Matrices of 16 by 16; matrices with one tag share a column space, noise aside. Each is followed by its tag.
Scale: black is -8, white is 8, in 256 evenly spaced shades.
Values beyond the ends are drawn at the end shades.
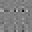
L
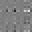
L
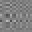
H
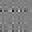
L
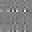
L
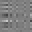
H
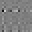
L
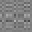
H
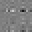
L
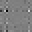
L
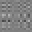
H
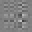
H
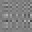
H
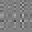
H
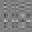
H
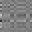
H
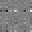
L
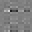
L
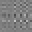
H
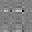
L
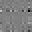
L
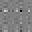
L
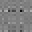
L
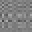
H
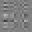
H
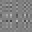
H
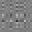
H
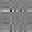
L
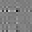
L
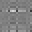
L
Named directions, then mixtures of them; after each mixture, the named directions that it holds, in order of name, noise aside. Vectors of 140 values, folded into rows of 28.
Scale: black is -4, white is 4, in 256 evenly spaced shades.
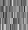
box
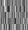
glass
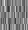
glass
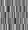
glass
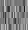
box, glass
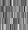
box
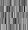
box, glass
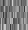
box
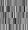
box, glass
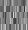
box, glass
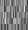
box, glass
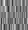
box, glass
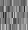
box, glass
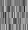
box, glass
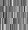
box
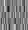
glass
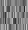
box, glass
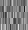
box, glass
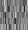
box, glass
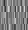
glass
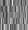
box, glass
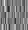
glass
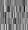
box, glass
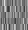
glass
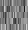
box, glass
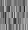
box, glass
